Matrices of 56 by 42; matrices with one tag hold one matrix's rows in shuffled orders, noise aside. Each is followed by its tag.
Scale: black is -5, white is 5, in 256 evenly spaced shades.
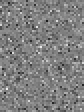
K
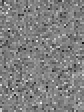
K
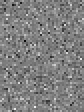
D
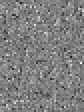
D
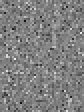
D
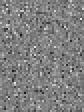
D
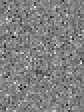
D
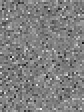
K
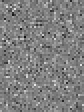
D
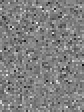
K
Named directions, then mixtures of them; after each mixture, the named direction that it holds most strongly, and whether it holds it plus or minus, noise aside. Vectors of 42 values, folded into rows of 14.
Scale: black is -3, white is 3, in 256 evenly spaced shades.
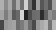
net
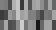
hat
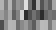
net, plus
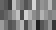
net, minus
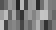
hat, minus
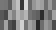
hat, plus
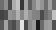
hat, plus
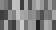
hat, plus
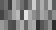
net, minus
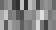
hat, minus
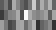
net, minus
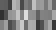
hat, plus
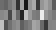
net, minus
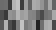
hat, plus
